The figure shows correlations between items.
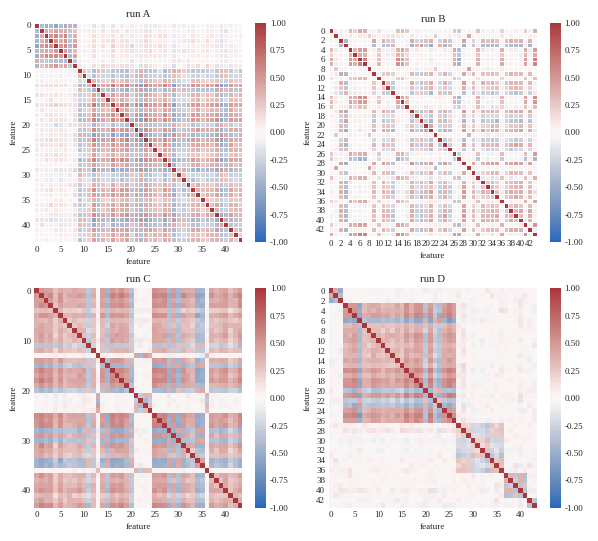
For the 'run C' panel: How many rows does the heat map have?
44
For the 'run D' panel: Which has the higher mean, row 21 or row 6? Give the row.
21
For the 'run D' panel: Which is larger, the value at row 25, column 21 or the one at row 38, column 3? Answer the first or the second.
the first
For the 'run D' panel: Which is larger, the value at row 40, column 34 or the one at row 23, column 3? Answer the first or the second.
the first
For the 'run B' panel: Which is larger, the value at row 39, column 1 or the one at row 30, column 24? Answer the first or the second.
the second
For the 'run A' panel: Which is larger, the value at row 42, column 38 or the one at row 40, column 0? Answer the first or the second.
the first
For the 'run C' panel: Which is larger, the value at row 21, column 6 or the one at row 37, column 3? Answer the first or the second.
the second
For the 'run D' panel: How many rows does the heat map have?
44
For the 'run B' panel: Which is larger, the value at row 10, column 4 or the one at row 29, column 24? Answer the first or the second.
the first
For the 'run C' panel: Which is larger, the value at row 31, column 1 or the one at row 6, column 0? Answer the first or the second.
the first
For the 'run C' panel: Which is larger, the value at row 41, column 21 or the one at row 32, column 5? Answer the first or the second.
the second
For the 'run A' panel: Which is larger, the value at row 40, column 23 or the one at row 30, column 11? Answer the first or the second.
the second
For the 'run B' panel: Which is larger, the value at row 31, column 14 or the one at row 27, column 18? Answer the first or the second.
the first
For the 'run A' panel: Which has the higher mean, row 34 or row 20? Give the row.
34
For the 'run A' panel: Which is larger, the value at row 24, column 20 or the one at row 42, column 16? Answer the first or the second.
the second
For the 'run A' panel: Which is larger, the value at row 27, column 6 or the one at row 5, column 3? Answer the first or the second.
the second
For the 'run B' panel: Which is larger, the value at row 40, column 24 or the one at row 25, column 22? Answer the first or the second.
the first
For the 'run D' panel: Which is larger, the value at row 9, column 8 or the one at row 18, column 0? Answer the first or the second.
the first
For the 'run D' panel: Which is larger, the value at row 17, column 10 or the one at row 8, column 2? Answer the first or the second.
the first
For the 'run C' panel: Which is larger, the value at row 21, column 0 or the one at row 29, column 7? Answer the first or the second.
the second
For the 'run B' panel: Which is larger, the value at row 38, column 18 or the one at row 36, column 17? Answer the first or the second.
the second
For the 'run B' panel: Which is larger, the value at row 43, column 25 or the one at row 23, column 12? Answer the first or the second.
the first
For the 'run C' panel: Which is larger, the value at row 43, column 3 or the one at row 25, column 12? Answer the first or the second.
the first
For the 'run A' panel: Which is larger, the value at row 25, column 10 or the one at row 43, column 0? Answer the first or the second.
the second
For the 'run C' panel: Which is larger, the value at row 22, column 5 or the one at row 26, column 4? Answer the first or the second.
the second
